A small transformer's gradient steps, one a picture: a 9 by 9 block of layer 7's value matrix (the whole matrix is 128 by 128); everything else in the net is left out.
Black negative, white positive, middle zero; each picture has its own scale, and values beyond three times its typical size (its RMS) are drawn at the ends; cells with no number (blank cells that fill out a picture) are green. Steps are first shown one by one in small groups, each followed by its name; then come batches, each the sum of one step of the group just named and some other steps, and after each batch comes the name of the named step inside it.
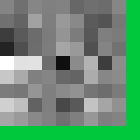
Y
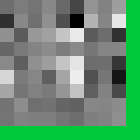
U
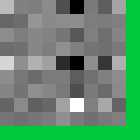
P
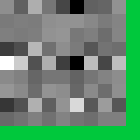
P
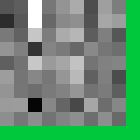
U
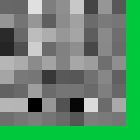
Y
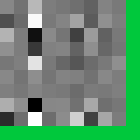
P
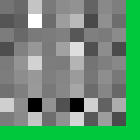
Y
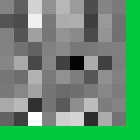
P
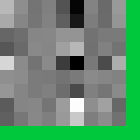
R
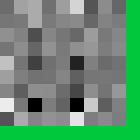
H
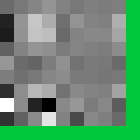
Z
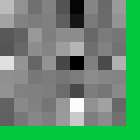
R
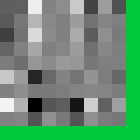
Z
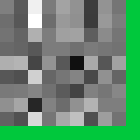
R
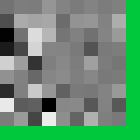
Z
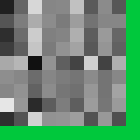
Z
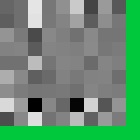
H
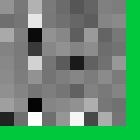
R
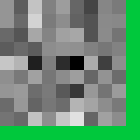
R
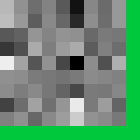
R
